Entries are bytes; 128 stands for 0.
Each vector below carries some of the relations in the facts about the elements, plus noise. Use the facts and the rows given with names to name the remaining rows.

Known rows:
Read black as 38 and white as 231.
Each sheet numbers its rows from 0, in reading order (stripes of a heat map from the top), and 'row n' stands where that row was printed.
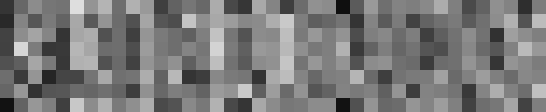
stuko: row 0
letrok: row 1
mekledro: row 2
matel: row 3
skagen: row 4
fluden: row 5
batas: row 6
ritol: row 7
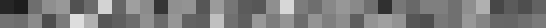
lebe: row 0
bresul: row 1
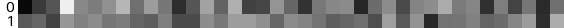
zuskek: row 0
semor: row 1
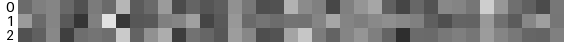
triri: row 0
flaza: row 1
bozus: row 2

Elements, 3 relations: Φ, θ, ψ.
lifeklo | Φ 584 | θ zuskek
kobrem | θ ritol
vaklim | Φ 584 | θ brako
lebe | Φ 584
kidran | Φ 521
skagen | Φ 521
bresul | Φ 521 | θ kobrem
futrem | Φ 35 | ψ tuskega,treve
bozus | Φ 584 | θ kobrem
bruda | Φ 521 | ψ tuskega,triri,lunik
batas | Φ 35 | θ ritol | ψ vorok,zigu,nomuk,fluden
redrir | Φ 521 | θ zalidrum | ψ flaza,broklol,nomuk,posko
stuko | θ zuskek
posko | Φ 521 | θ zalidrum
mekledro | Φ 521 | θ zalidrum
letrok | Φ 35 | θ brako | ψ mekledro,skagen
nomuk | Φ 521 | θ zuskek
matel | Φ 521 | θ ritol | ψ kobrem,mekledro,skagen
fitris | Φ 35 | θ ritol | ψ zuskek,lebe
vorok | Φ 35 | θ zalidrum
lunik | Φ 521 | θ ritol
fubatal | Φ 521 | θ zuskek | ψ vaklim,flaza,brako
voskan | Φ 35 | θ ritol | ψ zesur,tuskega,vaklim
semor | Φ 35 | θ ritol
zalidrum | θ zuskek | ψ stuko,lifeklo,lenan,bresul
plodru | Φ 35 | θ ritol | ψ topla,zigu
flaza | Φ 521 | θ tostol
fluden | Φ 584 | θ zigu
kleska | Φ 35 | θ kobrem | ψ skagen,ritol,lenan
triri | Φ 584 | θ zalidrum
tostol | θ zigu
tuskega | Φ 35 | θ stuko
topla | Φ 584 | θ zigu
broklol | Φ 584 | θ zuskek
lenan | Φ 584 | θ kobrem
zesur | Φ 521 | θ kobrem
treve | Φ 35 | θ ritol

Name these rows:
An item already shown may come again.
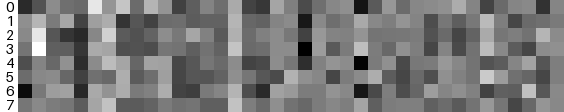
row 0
stuko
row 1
lunik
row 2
fubatal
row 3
bruda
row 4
brako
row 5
triri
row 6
kobrem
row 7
kidran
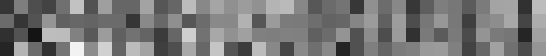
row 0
kleska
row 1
vorok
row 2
fitris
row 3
zalidrum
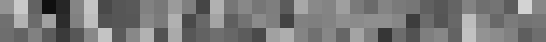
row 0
redrir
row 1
zesur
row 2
vaklim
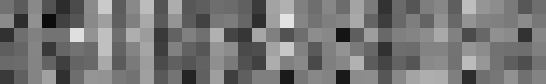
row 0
vaklim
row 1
broklol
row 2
stuko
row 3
bozus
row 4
triri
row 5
zigu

